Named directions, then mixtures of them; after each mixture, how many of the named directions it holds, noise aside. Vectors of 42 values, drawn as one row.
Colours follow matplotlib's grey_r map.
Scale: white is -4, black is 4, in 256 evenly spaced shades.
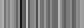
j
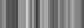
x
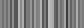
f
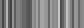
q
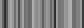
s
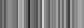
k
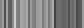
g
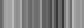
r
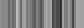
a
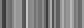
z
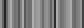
one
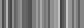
one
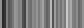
two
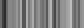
two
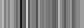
one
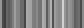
two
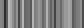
one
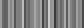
two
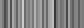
three
